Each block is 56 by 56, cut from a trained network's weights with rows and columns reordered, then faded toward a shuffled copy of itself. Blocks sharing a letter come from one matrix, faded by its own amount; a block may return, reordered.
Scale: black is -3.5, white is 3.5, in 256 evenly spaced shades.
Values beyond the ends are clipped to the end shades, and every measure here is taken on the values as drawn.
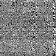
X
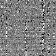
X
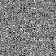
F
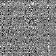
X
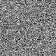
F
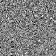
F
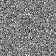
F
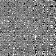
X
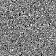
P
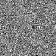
F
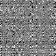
X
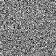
F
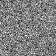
P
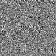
F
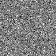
P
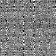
X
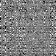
X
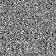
F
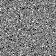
P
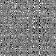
X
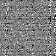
X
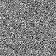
F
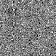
P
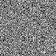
F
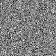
F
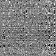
X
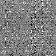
X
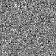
F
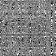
X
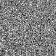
F
